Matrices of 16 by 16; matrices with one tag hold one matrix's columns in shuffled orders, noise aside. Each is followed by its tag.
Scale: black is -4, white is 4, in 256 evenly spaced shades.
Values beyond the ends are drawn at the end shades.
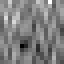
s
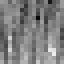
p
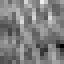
s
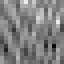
s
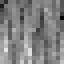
p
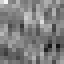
s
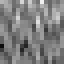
s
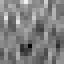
s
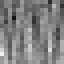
p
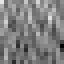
s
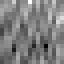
s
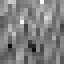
s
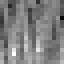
p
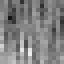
p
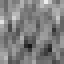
s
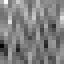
s
